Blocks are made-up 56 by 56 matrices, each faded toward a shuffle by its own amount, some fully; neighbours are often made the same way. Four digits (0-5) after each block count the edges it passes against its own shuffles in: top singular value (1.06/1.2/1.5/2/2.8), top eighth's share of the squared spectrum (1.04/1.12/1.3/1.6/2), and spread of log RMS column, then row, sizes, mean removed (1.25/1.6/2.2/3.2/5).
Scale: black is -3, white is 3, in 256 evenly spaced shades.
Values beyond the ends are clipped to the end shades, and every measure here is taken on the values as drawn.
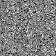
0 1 1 1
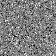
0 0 0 0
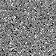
0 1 1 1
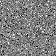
1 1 0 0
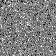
0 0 0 0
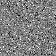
0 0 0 0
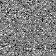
0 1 1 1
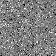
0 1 0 0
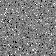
0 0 0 0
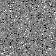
1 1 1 0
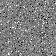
0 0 0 0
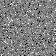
0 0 0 0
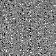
1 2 2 0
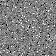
0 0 0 0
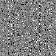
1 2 3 0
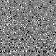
3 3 1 2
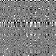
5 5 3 3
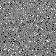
2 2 0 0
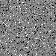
1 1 0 0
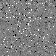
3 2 0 1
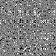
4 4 1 2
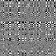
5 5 3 4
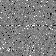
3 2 0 1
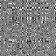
4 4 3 3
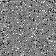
2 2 1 1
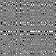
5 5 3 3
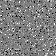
2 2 1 1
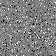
2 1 0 0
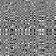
5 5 3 3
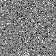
1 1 1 0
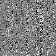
1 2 3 0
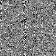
1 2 2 0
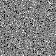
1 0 1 0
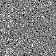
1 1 1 0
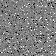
2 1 0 1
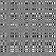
5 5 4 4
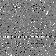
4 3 0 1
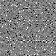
3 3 0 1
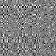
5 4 3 3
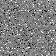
1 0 0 1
